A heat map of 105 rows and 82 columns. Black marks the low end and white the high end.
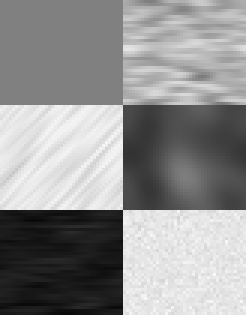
The table splits into 3 rows of 2 panels. Panel 1,1: middling, flat. Panel 1,2: high, streaked across. Panel 2,1: very high, slanting up to the right, faint in contrast. Panel 2,2: low, smooth. Panel 3,1: very low, streaked across, faint in contrast. Panel 3,2: very high, fine-grained, faint in contrast.
